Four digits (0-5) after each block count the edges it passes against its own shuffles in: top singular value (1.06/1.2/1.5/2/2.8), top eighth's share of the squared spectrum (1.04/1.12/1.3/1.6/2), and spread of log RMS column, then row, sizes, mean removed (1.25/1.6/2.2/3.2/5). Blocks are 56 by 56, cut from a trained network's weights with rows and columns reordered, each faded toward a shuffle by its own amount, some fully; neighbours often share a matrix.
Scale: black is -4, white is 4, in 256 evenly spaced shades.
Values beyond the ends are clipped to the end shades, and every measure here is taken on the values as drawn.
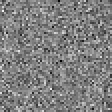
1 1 0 0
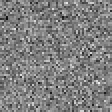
2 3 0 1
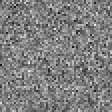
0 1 0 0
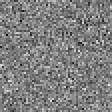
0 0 0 0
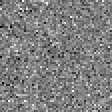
0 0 0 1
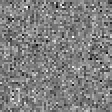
2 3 1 1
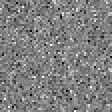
0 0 0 0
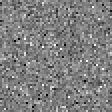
1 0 0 0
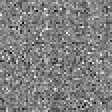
2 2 0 1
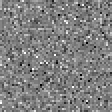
0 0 0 0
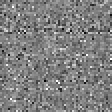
2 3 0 2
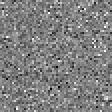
0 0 0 0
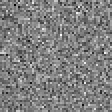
2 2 0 0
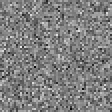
2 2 1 0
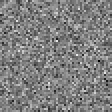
2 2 0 0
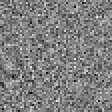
3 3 1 1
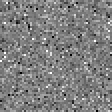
0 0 0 0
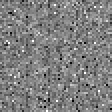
1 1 1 0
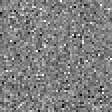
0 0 0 0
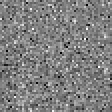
1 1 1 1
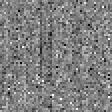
2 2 1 0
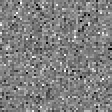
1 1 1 0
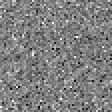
0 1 0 0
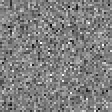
2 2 1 0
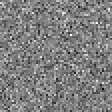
1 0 0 0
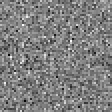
1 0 0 0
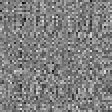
4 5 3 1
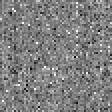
1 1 0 0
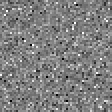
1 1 0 0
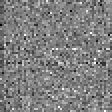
2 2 0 2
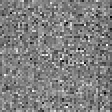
2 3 1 2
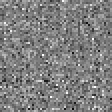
2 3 1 2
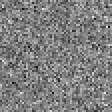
1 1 0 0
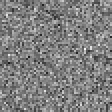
0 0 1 0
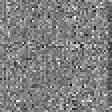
2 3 1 3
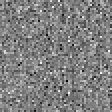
1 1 0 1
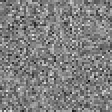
3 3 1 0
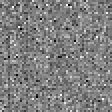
2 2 0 2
